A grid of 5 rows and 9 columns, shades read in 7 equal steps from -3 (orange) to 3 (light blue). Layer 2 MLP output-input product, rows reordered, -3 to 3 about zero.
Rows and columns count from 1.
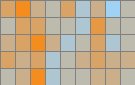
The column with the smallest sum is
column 3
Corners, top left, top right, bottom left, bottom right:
-1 1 1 1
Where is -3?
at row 1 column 2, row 3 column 3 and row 5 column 3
